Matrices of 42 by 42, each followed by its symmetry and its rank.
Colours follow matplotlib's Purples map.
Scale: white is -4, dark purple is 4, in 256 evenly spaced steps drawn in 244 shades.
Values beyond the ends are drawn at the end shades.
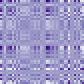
symmetric, rank two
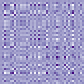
symmetric, rank two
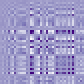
symmetric, rank two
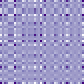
symmetric, rank one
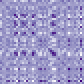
symmetric, rank three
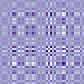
symmetric, rank one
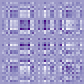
symmetric, rank two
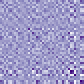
symmetric, rank three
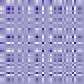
symmetric, rank one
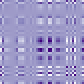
symmetric, rank one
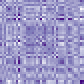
symmetric, rank three
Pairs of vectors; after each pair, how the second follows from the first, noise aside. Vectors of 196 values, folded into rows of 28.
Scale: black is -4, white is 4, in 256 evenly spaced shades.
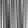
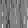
partly zeroed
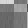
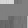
partly zeroed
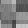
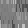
partly zeroed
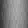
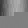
partly zeroed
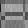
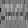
partly zeroed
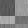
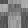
wrapped around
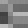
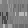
partly zeroed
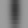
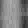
wrapped around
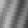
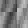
wrapped around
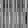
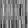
wrapped around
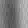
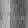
wrapped around
